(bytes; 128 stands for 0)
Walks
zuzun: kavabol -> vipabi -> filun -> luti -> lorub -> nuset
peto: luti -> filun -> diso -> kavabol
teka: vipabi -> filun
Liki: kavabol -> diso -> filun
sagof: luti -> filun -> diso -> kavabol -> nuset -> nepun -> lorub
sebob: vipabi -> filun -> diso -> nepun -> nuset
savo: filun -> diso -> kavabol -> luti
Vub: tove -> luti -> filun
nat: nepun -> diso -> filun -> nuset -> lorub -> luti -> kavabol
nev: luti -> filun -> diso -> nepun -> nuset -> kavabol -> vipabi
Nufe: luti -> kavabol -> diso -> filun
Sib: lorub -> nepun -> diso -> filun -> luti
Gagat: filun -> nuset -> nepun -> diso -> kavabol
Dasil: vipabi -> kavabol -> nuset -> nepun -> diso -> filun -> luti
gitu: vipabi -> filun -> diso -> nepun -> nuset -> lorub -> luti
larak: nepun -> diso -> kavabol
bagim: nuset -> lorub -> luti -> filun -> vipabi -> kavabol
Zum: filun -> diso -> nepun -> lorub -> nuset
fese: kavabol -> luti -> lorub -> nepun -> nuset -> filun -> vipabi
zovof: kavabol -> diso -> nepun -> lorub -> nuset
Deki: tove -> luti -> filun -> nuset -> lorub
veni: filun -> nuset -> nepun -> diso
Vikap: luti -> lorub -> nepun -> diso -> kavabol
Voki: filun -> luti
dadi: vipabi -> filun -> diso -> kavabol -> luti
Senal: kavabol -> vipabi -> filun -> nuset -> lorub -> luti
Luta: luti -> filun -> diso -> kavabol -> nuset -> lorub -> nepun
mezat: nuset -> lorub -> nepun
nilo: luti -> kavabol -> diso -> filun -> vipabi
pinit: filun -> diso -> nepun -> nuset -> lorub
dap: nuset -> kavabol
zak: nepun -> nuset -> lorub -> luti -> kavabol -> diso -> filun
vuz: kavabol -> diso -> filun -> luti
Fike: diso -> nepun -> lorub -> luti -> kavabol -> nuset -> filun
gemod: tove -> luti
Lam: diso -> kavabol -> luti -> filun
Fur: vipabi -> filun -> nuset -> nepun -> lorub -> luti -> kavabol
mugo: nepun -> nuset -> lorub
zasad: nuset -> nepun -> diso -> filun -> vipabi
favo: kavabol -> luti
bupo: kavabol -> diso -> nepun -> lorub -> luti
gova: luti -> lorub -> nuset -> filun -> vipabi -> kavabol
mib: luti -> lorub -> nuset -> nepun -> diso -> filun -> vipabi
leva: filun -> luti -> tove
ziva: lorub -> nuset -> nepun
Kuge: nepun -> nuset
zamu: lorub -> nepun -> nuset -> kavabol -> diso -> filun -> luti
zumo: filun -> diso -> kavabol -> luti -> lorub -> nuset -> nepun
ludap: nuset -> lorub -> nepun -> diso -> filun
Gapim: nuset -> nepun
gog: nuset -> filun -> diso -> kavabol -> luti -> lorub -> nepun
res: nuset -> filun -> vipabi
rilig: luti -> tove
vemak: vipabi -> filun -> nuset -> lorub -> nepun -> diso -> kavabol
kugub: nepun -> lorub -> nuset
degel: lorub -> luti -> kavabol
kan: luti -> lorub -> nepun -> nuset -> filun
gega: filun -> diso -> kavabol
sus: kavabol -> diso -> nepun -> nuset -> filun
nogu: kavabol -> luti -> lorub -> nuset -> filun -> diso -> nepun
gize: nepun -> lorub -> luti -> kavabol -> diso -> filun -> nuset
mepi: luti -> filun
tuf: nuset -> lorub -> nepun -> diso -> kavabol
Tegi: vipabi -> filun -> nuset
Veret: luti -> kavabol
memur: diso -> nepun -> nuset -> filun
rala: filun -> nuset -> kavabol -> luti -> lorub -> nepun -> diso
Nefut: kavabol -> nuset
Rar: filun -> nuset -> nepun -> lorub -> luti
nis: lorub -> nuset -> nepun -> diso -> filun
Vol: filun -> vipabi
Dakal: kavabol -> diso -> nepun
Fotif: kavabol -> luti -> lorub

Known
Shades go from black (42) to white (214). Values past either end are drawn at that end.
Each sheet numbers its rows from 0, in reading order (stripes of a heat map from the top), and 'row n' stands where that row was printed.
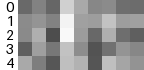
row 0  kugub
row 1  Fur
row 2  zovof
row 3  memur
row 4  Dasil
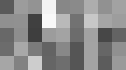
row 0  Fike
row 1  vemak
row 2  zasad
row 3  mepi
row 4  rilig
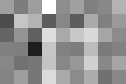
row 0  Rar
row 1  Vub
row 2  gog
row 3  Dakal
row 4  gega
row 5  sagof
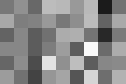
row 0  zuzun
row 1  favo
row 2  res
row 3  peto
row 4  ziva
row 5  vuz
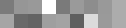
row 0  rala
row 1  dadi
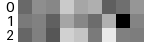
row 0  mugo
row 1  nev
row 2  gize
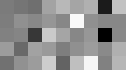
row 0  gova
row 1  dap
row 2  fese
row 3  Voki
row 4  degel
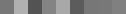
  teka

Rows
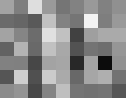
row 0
leva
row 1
larak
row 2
gitu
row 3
kan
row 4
mib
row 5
ludap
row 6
Tegi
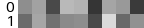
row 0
sebob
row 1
Nufe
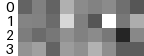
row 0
Kuge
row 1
Vikap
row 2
Vol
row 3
Nefut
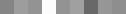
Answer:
pinit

